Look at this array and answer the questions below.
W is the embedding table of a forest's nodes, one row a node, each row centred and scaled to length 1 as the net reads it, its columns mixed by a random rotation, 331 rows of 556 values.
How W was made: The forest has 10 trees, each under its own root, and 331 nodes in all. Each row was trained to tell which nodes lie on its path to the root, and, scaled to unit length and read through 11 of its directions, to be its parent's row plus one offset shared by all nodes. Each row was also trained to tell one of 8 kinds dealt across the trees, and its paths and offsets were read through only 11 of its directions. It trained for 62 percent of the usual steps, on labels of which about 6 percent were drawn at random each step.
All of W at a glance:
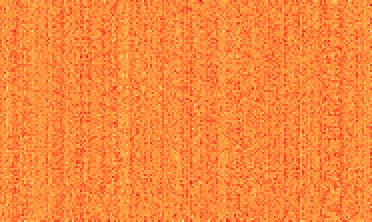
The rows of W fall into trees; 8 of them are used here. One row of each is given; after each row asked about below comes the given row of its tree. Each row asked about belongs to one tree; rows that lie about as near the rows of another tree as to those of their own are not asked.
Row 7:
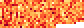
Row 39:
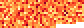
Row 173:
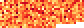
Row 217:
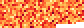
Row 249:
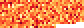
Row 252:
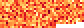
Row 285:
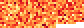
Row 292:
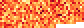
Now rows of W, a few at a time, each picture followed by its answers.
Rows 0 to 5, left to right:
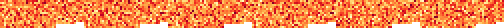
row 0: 252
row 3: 249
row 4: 7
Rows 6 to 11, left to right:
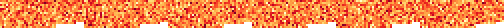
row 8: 39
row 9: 292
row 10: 7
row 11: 292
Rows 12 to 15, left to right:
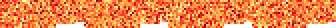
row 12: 292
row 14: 39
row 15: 173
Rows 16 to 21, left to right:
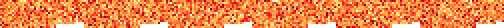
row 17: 292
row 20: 7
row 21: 7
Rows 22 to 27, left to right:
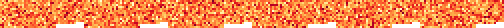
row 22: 173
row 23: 217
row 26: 39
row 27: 249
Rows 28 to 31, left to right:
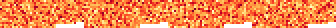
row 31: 249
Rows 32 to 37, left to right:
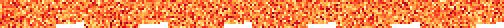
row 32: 7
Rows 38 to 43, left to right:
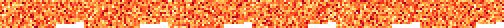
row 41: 173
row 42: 249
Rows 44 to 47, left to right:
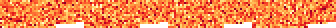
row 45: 285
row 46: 285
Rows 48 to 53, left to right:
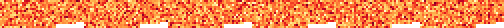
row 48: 39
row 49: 285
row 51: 285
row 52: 249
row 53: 285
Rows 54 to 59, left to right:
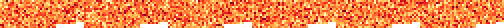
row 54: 173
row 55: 285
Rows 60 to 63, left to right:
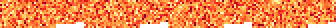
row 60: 249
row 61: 285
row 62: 249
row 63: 292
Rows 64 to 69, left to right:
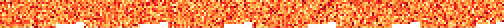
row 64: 249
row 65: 285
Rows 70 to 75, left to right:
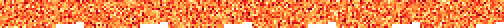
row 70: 39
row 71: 292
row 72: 249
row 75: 292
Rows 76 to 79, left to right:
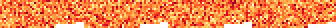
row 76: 285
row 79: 7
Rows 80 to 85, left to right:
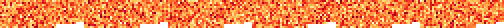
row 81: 292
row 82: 7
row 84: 292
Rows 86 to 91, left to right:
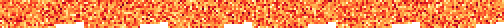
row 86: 292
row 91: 292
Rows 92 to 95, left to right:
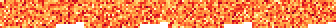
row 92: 285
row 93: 252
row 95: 285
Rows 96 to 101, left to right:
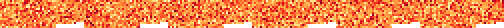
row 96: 39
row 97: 7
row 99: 39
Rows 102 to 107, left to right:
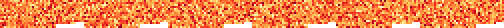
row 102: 292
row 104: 249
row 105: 249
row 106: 7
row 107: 292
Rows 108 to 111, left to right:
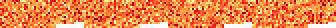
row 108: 249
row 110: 217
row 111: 285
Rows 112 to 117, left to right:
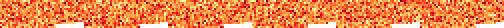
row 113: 292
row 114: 217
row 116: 39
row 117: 292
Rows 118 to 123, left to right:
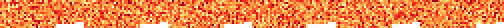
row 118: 285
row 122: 249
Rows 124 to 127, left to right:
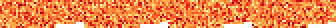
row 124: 285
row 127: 173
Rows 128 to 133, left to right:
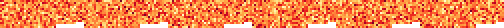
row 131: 7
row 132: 217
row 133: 7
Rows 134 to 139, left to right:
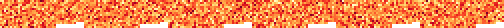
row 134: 252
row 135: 39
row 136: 249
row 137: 292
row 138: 292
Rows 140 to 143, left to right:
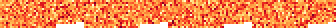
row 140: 252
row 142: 292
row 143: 285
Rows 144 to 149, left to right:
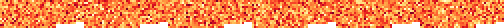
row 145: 285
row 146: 217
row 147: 249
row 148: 217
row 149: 7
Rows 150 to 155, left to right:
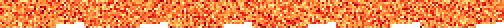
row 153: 7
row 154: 285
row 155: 285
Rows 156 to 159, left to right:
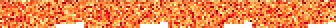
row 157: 39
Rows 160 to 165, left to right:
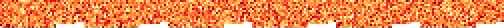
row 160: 7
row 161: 249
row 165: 285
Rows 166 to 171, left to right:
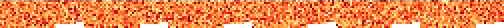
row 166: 292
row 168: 217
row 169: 285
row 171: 285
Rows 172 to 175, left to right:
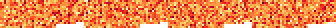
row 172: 285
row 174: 39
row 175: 249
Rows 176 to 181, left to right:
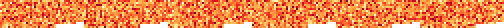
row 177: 7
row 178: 173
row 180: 249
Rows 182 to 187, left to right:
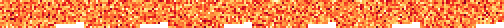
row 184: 7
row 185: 292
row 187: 252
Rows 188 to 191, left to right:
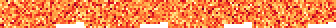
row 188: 173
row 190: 285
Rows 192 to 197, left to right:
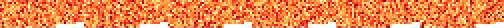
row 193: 252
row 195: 252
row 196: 285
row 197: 249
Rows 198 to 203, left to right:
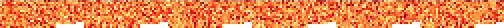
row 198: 7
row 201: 249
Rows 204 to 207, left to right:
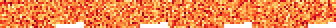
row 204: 249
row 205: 292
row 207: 217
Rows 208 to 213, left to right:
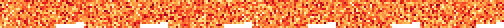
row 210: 252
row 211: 285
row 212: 292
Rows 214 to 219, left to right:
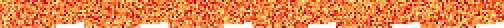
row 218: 292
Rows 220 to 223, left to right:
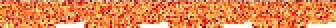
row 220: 249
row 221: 249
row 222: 249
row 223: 173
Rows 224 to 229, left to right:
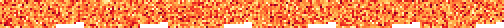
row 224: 292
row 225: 217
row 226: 39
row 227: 217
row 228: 292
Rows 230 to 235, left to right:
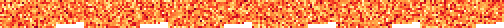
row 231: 217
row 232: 39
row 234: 285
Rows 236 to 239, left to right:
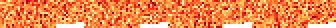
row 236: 252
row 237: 285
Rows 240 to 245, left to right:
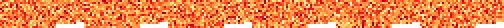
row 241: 249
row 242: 252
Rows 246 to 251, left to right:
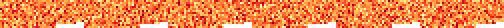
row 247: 292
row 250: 7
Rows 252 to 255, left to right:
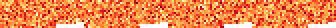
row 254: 217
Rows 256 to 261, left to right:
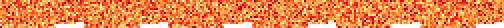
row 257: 285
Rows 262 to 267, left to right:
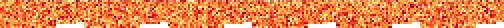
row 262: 252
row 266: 7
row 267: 39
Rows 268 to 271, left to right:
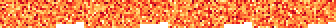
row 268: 249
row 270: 249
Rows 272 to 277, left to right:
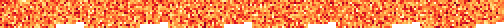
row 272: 292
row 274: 249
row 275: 249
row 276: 292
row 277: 252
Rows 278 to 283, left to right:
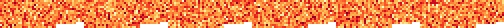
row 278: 285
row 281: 217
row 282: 7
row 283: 285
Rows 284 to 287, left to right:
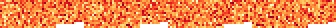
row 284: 285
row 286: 292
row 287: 292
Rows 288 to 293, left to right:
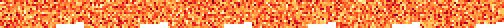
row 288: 7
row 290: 173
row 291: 292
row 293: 252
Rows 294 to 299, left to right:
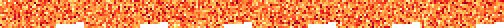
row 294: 252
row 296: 249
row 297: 217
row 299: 249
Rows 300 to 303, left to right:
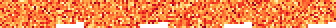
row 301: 285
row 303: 292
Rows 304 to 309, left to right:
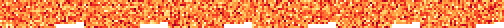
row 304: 249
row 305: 7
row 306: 7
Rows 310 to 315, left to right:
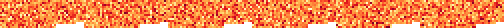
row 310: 252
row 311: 285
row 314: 173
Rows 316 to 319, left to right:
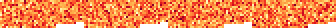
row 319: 7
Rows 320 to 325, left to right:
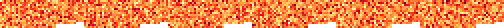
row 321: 7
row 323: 7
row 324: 249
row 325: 252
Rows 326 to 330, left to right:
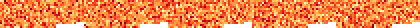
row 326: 292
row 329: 7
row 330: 252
